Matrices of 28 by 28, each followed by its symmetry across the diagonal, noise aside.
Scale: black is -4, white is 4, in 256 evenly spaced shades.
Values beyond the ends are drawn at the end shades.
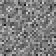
symmetric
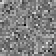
symmetric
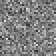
neither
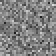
neither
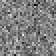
neither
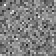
symmetric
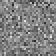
neither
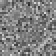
symmetric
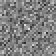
symmetric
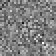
symmetric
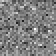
neither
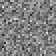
neither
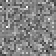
symmetric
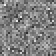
symmetric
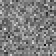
neither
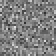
neither
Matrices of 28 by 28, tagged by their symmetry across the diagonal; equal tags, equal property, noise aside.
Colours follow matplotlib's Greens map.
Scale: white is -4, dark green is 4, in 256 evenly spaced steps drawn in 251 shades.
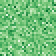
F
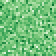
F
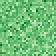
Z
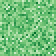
Z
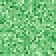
F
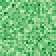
Z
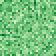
Z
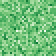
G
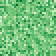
F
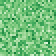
G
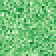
G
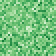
Z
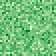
F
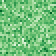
G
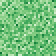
Z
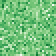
G
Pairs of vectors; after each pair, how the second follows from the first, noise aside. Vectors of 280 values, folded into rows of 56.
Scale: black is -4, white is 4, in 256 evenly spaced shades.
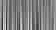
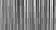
reversed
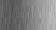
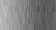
reversed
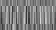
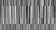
reversed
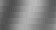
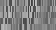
sign-scrambled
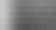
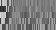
sign-scrambled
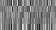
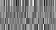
reversed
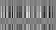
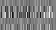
sign-scrambled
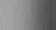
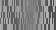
sign-scrambled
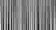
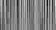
reversed
